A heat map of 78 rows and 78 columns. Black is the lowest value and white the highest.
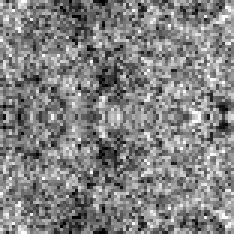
Histogram: bell-shaped. Odd rows or columns: none. Slope: none. Mirror symmetry: top to bottom. Stripes: none.
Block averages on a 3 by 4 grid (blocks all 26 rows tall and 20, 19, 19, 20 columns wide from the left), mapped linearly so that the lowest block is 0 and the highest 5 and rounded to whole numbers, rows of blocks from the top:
4045 / 1345 / 4045
